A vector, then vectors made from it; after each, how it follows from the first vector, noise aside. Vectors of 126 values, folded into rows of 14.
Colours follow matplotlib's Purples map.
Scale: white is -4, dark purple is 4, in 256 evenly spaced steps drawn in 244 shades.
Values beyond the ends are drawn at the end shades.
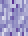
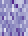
sign-scrambled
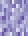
negated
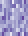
negated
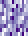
scaled up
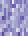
negated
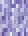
negated
